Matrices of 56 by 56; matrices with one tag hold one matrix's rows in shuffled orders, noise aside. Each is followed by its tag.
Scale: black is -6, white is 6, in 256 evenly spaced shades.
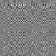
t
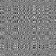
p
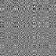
p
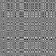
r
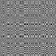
r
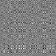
t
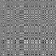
r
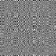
p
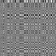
r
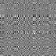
p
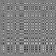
r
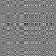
r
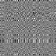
p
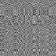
p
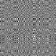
p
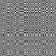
r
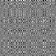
t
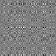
t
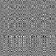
t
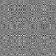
t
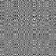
p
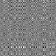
t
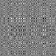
t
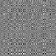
t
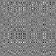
t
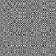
t
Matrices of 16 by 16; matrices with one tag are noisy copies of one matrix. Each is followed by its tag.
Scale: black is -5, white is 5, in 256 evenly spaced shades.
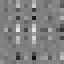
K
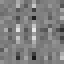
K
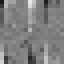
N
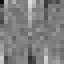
N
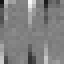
N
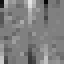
N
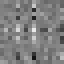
K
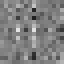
K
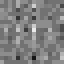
K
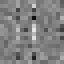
K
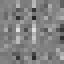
K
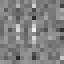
K
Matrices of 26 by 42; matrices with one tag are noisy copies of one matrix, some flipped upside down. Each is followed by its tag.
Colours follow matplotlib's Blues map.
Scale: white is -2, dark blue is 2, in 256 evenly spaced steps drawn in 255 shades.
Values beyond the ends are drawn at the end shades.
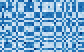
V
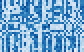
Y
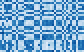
V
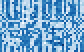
Y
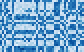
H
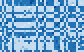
H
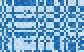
H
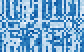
Y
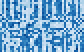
Y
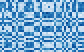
V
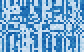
Y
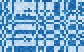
H
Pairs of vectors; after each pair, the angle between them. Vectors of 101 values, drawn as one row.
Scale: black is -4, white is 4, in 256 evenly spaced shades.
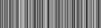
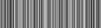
partly aligned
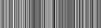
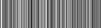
orthogonal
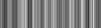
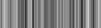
nearly opposite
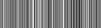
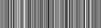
orthogonal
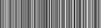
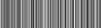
nearly opposite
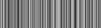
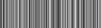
nearly opposite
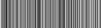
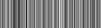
partly opposed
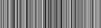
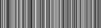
partly opposed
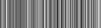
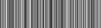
partly aligned
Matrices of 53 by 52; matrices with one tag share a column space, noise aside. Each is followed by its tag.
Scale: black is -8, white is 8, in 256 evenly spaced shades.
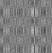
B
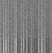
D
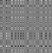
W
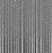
D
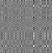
W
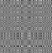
W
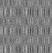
B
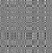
W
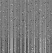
D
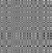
W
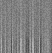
D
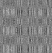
B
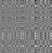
W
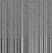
D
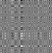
W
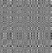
W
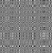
W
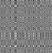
W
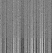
D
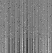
D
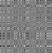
W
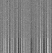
D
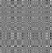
W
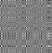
W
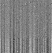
D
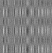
B
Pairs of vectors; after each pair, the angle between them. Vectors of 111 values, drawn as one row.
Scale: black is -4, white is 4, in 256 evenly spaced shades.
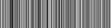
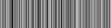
nearly parallel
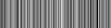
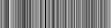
orthogonal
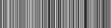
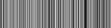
nearly parallel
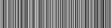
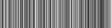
partly aligned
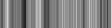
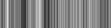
nearly parallel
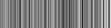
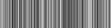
partly aligned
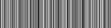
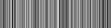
orthogonal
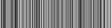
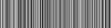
nearly opposite
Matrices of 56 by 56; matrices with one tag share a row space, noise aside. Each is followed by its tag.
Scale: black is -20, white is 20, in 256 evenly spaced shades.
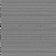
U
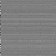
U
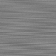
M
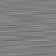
M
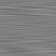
M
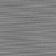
M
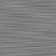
M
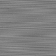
M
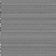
U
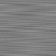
M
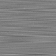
M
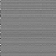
U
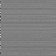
U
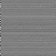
U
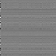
U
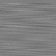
M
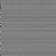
U
